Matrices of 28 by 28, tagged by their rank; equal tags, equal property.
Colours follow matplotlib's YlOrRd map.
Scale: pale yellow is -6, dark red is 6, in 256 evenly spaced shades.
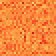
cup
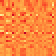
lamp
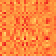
lamp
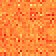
cup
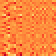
lamp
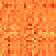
cup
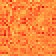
cup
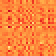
lamp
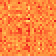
cup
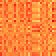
lamp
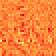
cup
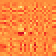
lamp
